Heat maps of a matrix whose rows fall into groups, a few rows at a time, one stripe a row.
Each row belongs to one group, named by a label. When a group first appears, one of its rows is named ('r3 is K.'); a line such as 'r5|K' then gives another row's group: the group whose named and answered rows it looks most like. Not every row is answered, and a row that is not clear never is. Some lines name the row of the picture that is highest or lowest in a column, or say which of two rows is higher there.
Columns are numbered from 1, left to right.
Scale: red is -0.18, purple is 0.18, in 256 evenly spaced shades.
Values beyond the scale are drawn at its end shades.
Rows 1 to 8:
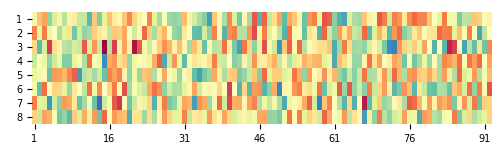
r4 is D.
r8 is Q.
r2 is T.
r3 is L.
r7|T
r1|T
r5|T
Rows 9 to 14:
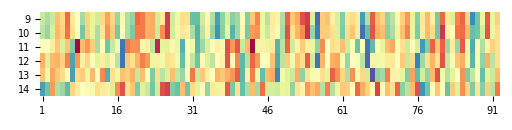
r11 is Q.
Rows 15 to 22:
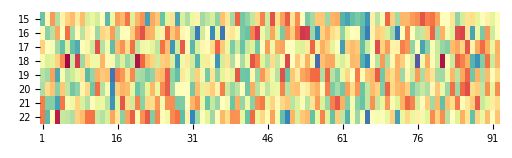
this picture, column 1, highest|15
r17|D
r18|L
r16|L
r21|T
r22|Q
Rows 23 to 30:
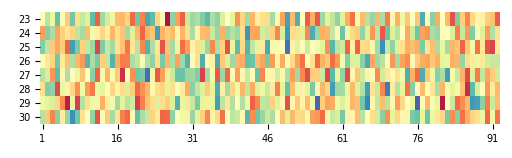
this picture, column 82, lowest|23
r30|D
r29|L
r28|L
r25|D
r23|D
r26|T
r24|L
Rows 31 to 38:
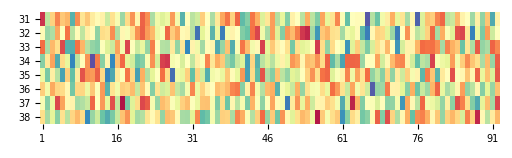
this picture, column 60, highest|34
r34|D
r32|L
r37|L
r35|D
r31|Q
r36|Q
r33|T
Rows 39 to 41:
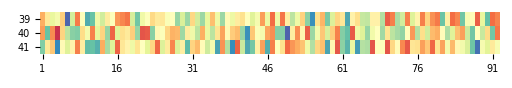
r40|Q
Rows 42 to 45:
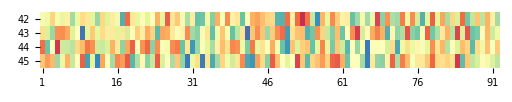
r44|Q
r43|L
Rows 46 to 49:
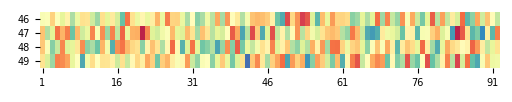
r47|L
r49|L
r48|T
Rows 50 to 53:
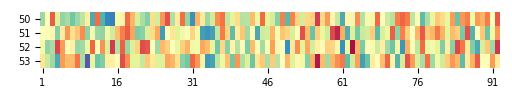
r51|T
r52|L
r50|D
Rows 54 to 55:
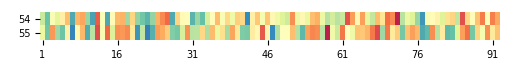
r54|D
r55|D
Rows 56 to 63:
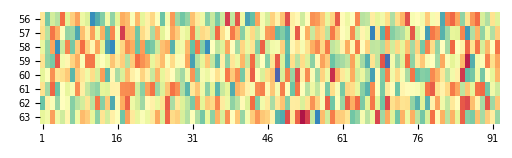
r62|D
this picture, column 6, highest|57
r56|T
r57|Q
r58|D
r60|Q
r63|Q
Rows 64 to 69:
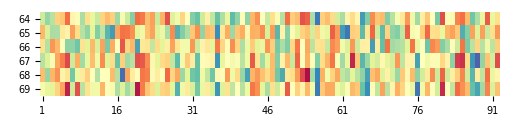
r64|L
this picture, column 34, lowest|65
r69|L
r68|Q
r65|T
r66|Q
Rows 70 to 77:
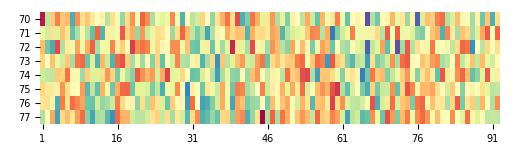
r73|T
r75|T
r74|L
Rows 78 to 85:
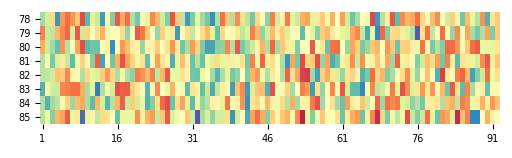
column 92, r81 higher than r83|No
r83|T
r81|D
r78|T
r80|T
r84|D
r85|L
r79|L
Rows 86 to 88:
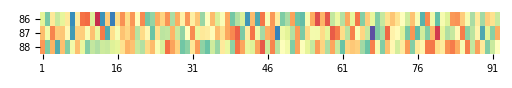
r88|T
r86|D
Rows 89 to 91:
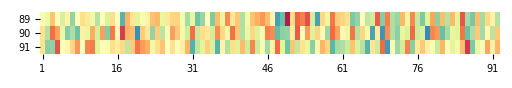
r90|Q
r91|L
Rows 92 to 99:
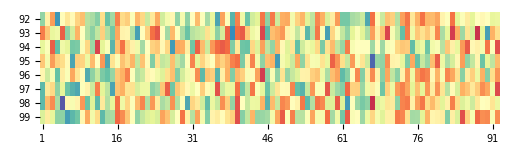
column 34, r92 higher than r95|Yes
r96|T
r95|Q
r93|T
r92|T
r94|D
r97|D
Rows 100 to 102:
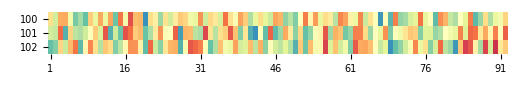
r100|Q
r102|D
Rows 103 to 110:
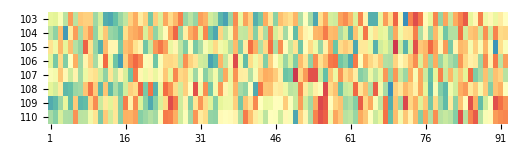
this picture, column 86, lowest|110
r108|D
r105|T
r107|Q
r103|T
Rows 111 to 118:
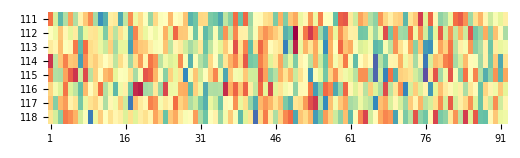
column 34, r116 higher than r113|Yes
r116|Q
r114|Q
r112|Q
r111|T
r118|L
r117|Q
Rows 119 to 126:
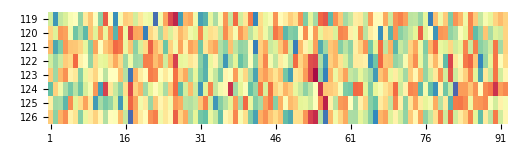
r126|Q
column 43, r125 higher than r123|Yes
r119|D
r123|Q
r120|Q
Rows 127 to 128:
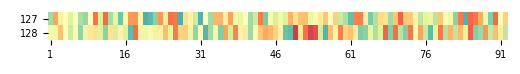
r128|Q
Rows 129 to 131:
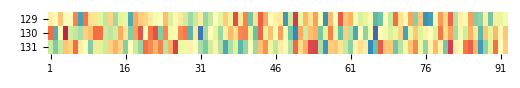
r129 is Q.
